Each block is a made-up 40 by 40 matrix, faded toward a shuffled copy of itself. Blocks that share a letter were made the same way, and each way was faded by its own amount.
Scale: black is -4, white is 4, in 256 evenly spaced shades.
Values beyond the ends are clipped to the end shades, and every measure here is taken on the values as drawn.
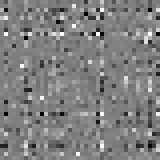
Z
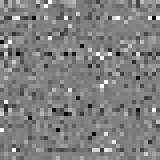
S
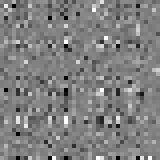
Z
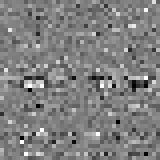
S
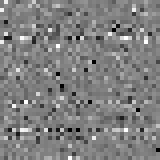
S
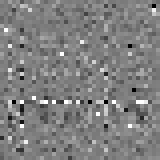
Z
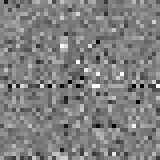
S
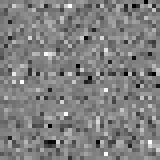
S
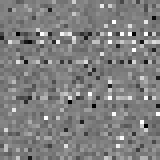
S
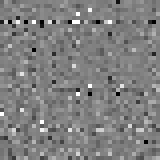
S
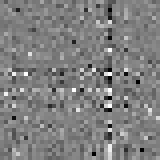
Z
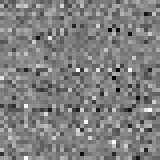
S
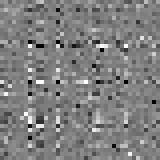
Z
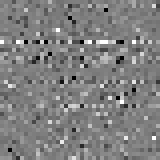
S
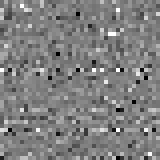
S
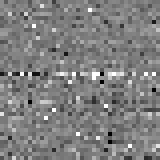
S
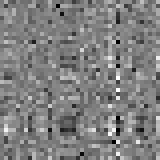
Z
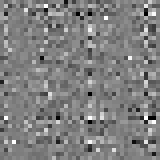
Z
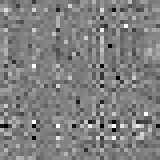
Z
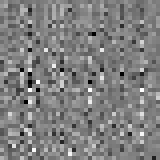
Z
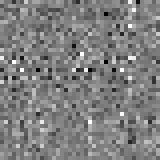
S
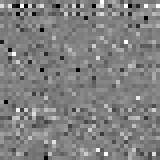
S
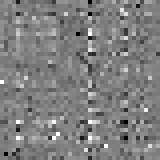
Z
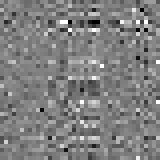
Z
